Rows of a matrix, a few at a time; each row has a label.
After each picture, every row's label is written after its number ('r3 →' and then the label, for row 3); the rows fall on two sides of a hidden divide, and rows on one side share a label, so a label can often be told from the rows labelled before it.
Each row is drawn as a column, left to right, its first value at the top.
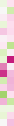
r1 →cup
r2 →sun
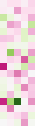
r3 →cup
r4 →sun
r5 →sun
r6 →sun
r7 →cup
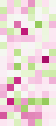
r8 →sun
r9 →cup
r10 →sun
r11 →cup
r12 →sun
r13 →sun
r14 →sun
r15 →sun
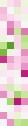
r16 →sun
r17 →sun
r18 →cup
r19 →cup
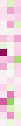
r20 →cup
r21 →sun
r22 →cup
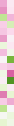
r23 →cup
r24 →cup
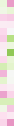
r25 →sun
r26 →sun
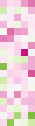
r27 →sun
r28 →cup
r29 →cup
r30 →cup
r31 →cup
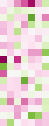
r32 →sun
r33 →cup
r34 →sun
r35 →cup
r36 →cup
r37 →cup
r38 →sun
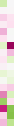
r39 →sun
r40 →cup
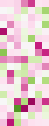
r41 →sun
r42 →sun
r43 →cup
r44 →sun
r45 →cup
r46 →cup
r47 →cup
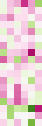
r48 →sun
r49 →cup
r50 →cup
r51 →cup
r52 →cup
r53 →sun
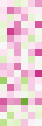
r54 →cup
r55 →cup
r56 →cup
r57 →sun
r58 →cup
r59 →cup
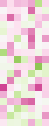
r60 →sun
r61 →cup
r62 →cup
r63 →cup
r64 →cup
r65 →sun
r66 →sun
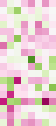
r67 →cup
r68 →sun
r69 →sun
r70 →cup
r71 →cup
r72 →sun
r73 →cup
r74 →cup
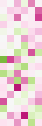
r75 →cup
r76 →sun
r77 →sun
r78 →sun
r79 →cup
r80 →cup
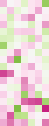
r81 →sun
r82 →sun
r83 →cup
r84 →cup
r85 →cup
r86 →cup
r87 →sun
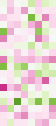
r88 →sun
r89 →cup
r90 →sun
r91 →sun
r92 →sun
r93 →sun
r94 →sun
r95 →sun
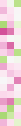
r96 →cup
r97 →cup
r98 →sun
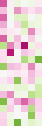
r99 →sun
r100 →cup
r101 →cup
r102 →cup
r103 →cup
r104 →cup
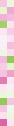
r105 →sun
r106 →cup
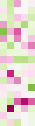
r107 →sun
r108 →sun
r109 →cup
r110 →cup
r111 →cup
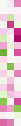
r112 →sun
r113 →sun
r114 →cup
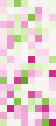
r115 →cup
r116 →sun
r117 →sun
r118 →sun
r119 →sun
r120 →sun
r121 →sun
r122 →sun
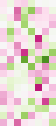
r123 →cup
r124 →sun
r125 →cup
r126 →cup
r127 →sun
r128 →cup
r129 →cup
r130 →sun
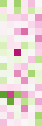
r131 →sun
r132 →sun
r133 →cup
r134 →sun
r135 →sun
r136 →cup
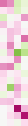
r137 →cup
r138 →cup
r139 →sun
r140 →sun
